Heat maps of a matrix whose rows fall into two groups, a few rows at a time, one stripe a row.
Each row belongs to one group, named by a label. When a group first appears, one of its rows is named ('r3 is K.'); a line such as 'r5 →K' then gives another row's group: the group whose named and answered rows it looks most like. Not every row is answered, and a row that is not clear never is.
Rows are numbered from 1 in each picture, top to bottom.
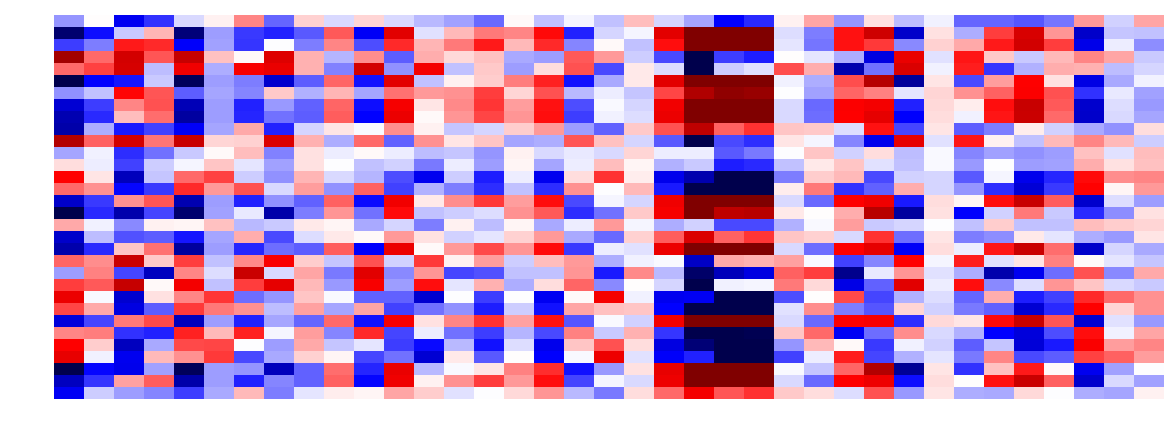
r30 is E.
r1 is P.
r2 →E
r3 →E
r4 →P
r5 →P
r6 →E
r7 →E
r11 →P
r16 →E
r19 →E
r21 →P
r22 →P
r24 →P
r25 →P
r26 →E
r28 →P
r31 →E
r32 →E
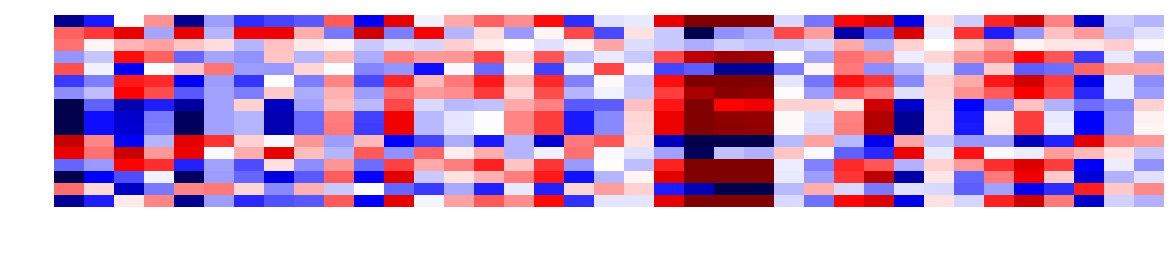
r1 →E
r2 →P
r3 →P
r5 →P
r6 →E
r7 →E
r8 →E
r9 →E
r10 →E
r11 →P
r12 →P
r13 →E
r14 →E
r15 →P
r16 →E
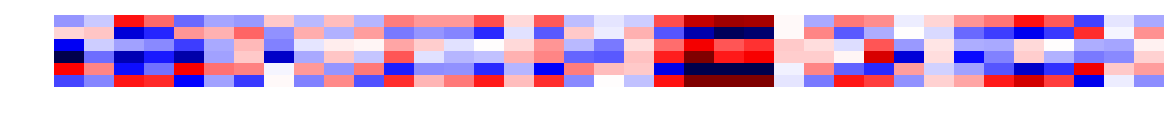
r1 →E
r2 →P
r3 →E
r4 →E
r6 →E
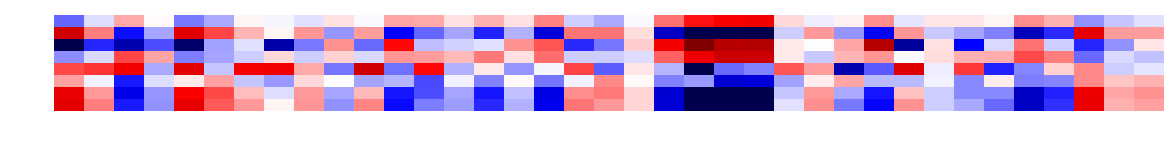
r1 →E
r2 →P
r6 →P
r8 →P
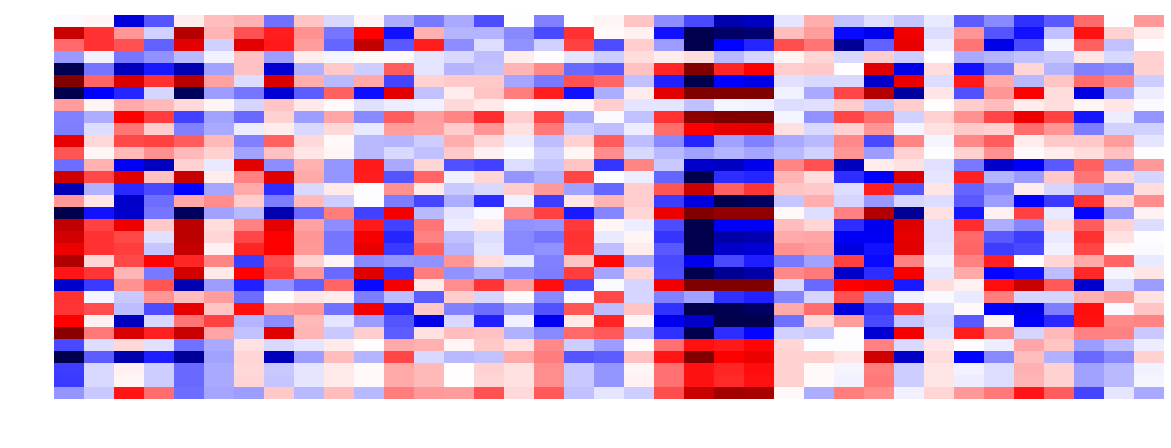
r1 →P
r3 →P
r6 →P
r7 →E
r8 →P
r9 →E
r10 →E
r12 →P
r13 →P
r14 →P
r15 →E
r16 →P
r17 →E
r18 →P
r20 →P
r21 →P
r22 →P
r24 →P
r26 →P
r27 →P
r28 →E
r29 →E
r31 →E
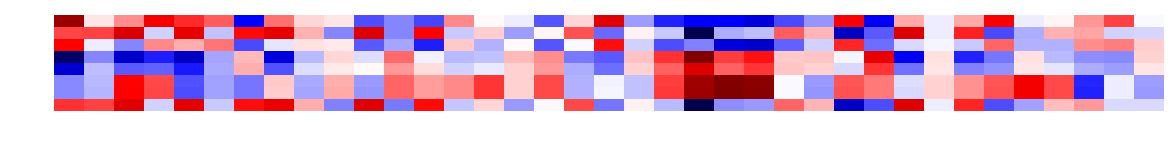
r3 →P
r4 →E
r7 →E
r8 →P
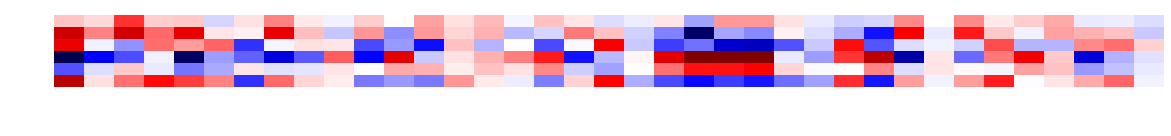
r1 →P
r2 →P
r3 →P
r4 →E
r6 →P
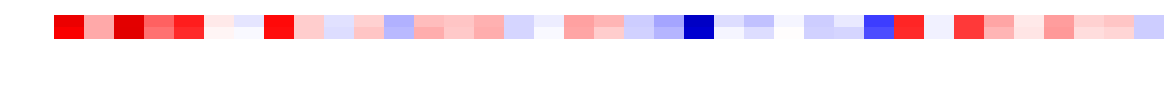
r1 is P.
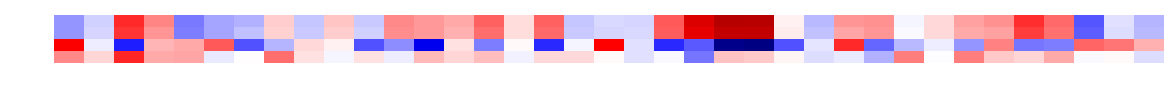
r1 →E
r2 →E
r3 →P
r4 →P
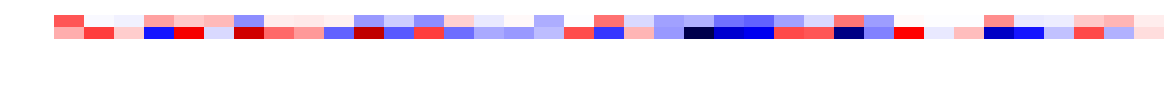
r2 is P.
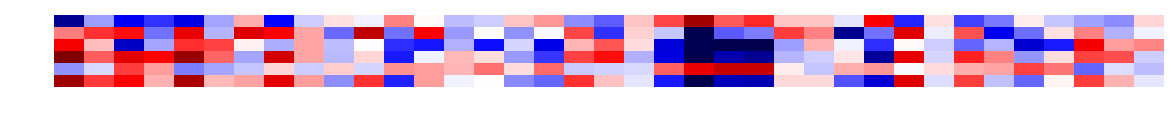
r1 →E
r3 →P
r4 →P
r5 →E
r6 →P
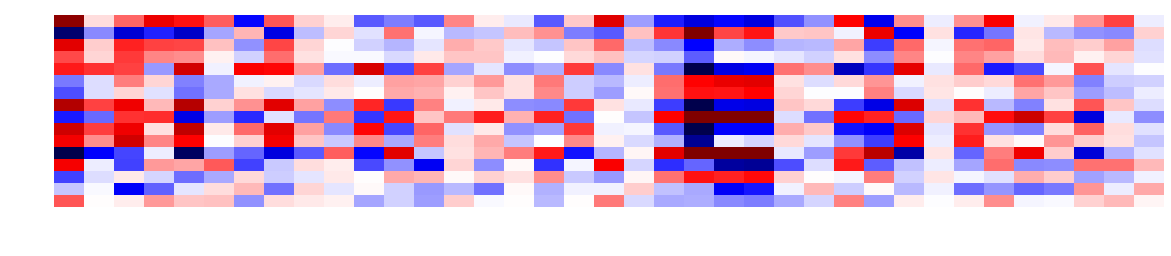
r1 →P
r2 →E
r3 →P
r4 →P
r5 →P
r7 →E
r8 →P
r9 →E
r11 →P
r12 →E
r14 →E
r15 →P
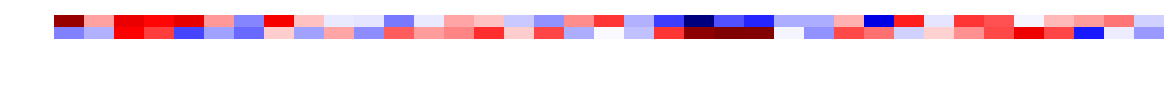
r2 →E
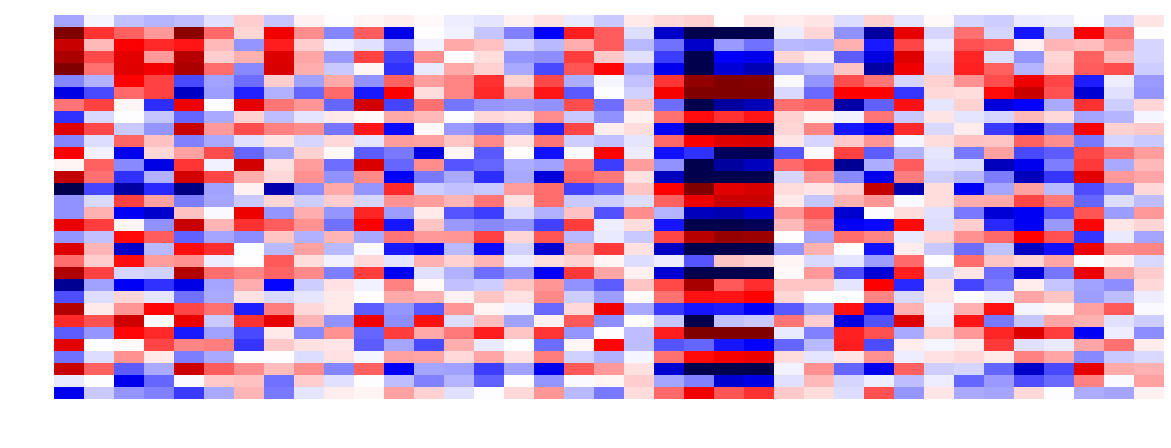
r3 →P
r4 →P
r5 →P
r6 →E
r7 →E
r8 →P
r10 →P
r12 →P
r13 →P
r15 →E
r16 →E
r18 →P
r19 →E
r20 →P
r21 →P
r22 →P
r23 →E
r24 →E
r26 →P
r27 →E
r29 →E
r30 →P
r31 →P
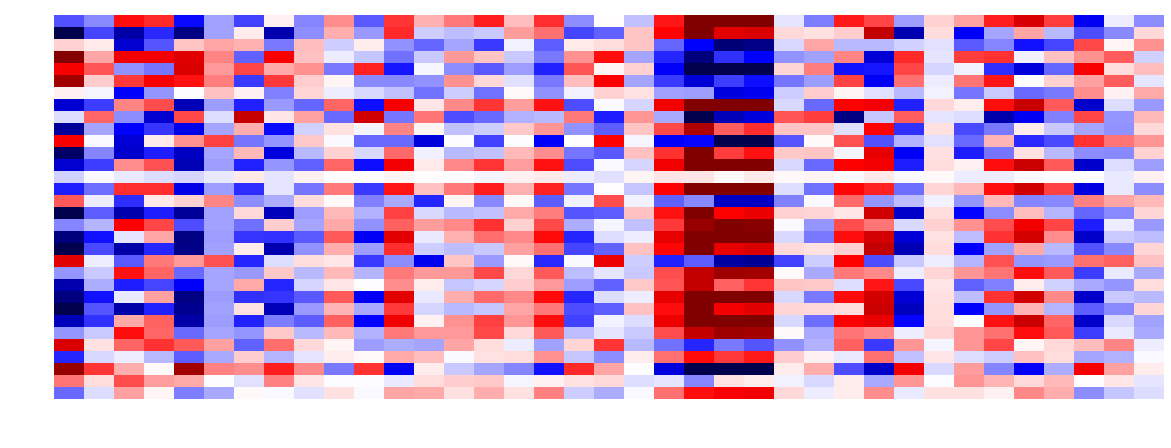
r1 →E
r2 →E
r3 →P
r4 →P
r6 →P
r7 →P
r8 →E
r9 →P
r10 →E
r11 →P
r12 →E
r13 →E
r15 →E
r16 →P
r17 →E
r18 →E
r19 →E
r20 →E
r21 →P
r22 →E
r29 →E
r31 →P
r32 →E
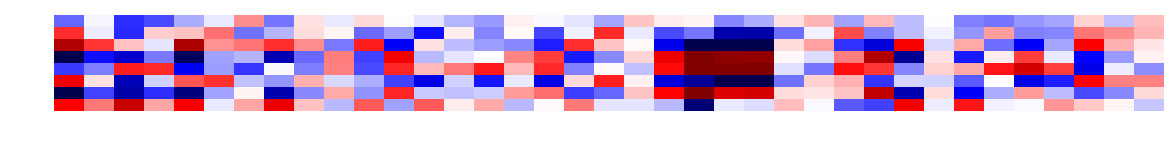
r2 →P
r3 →P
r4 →E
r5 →E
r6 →P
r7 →E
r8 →P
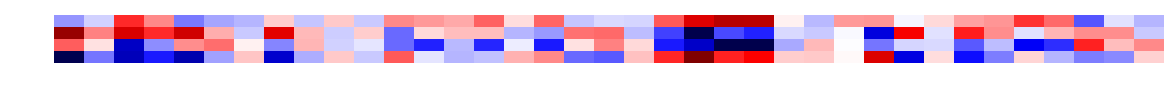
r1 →E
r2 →P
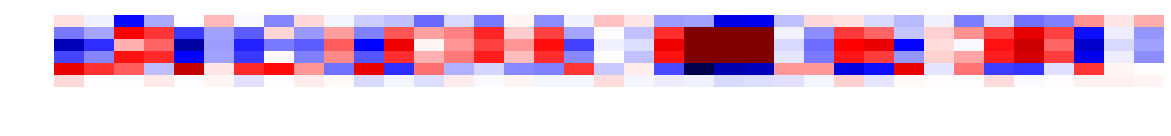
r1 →P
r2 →E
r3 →E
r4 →E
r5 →P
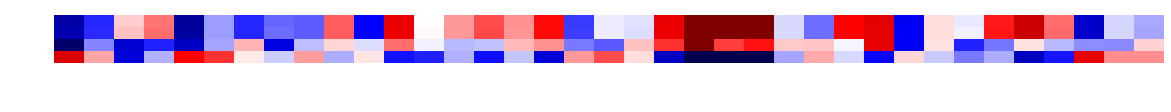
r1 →E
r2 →E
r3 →E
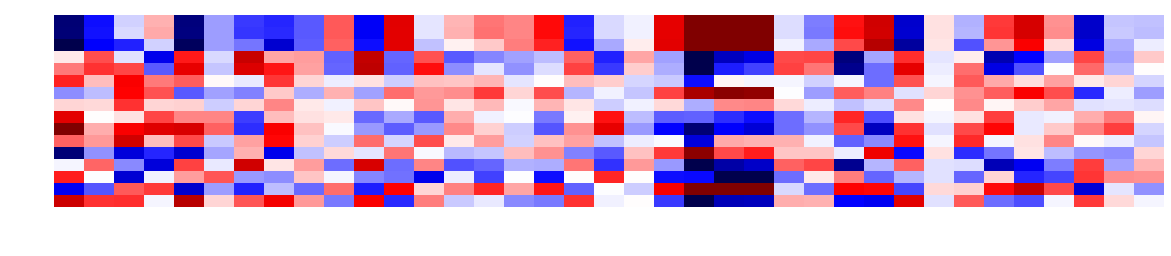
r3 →E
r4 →P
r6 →P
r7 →E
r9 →P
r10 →P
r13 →P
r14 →P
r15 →E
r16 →P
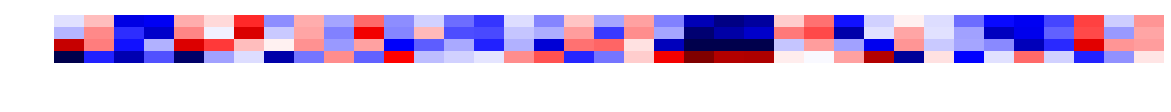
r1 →P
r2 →P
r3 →P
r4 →E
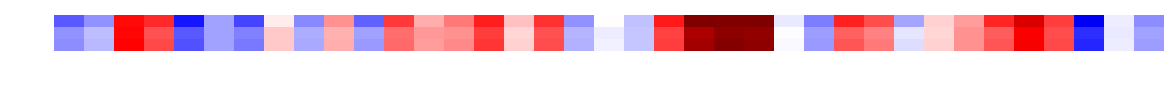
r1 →E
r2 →E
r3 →E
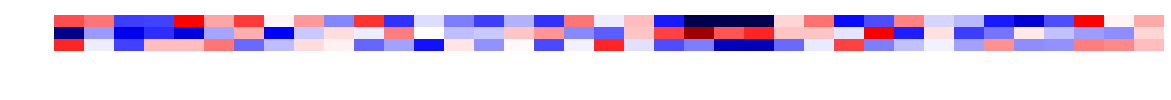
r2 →E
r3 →P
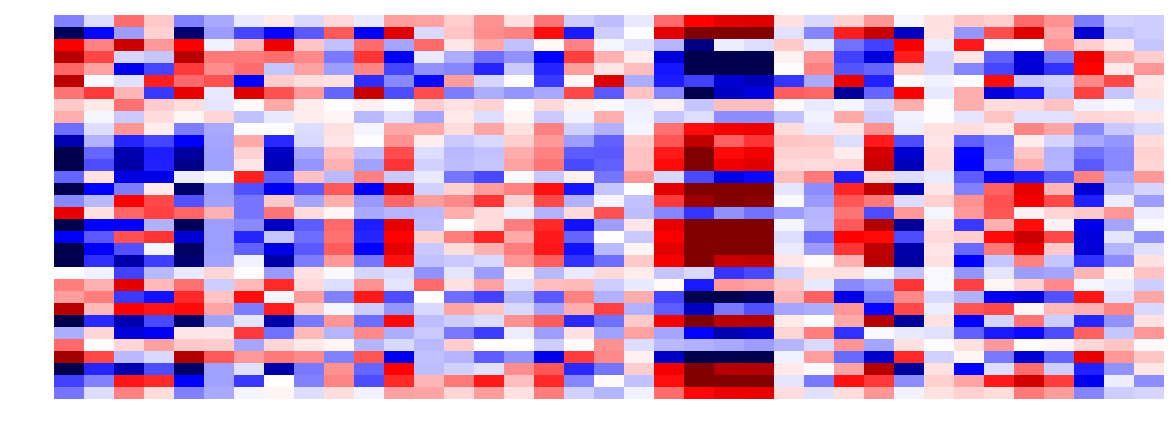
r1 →E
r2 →E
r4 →P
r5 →P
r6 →P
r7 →P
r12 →E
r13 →E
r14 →P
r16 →E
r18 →E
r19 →E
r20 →E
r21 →E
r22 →P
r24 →P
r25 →P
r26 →E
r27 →P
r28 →P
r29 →P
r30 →E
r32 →E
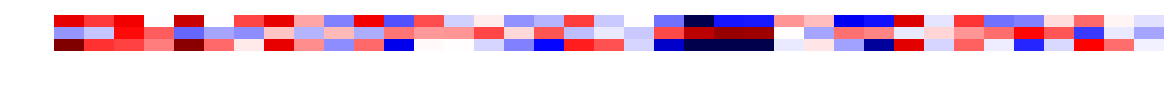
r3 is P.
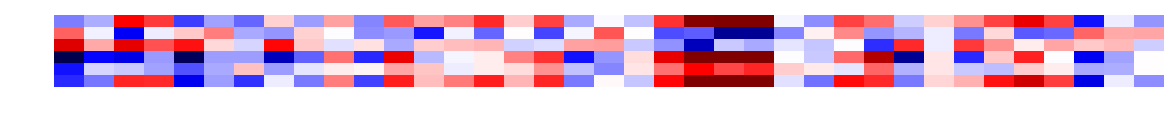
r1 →E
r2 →P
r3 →P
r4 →E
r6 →E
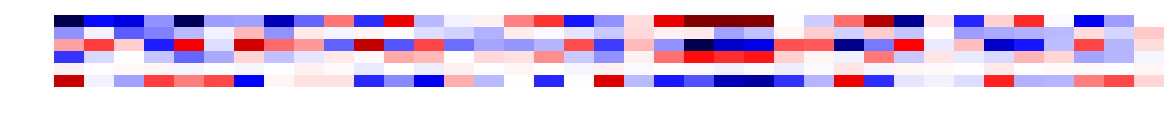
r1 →E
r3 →P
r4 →E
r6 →P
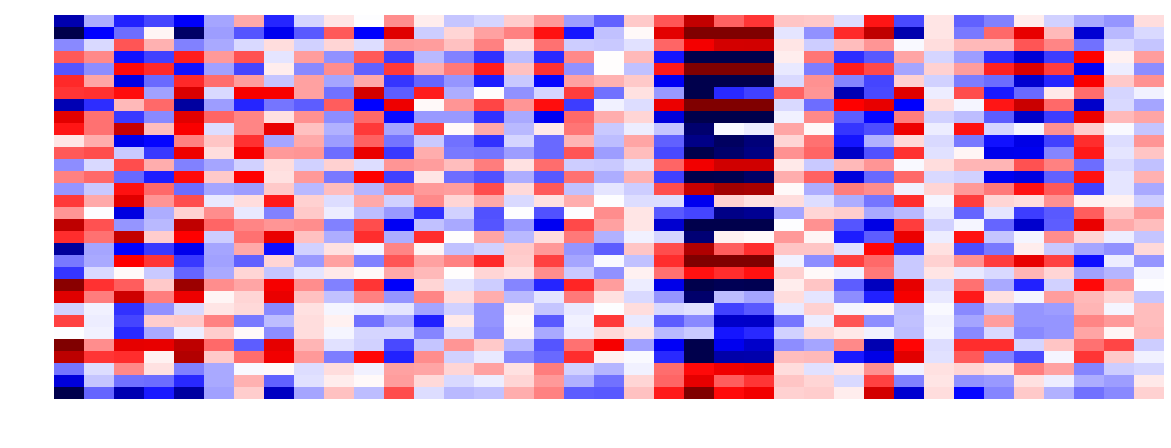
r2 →E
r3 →E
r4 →P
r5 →E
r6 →P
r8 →E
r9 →P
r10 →P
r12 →P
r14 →P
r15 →E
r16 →P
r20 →E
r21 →E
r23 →P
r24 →P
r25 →P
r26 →P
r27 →P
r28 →P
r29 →P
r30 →E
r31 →E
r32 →E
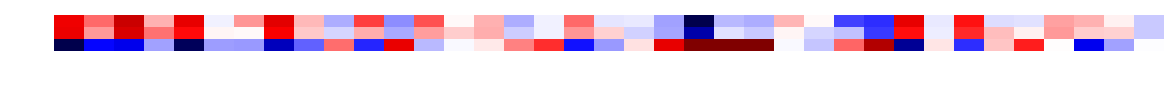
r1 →P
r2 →P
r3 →E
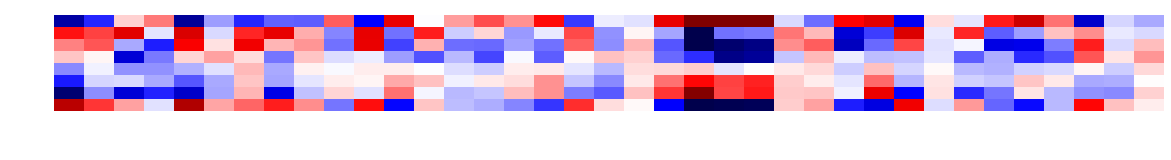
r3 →P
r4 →P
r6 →E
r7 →E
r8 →P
